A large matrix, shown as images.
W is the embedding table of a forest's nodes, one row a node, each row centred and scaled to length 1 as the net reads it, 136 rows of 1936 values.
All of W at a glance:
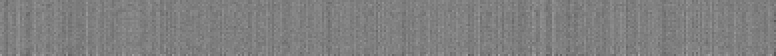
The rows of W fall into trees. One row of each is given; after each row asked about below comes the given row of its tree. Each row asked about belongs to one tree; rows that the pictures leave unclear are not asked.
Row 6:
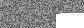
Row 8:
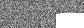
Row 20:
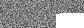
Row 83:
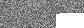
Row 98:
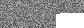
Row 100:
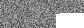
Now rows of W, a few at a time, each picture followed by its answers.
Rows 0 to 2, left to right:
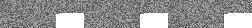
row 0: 20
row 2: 83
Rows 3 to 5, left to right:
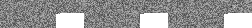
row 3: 98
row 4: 6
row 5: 6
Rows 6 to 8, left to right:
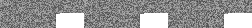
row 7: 6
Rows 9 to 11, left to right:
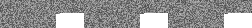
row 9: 20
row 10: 98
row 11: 83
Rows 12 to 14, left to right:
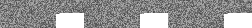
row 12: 20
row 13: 83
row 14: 20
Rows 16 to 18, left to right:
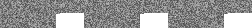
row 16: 20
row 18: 83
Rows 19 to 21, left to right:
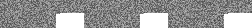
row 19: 8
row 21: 8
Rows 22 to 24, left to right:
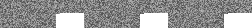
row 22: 20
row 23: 6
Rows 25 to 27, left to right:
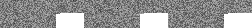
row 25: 98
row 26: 100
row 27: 6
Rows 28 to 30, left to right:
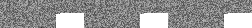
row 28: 98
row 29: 20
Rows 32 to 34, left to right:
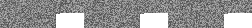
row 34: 8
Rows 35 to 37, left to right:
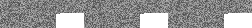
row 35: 6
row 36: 6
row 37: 6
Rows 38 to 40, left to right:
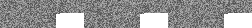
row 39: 98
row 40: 6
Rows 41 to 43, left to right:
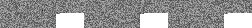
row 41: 6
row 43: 83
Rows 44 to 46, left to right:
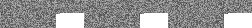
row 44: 20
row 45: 6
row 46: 6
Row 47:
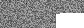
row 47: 83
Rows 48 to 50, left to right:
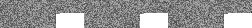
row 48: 83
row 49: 20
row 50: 83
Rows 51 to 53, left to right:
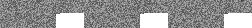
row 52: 6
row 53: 98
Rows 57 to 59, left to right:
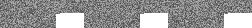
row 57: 20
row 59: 83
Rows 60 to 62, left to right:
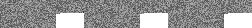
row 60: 83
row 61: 100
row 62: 6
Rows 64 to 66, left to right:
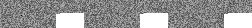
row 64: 20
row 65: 20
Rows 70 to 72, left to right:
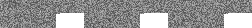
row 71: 8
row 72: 98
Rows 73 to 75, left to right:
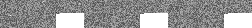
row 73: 83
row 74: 6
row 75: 6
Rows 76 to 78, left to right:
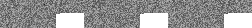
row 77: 6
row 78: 6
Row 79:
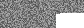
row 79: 8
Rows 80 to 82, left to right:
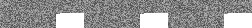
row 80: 6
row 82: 100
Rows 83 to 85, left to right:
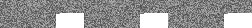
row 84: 83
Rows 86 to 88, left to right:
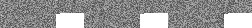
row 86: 98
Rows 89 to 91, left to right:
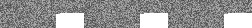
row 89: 20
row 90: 83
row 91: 8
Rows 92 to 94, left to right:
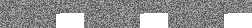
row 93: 100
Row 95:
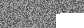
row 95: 98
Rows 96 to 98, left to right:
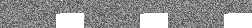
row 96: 8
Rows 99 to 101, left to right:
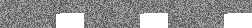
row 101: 83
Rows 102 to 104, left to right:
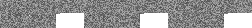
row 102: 6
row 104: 6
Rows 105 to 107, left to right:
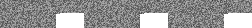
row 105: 8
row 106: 98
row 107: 98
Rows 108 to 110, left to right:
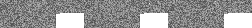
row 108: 83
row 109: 83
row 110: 8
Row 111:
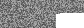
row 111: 20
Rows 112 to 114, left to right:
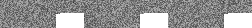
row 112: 98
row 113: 83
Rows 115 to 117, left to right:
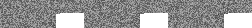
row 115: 20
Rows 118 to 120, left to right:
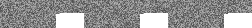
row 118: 20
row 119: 20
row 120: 6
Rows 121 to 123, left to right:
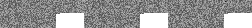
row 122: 6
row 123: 20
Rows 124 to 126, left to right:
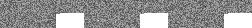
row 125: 20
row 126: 8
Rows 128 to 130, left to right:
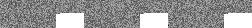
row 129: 83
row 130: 98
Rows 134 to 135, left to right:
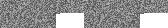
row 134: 6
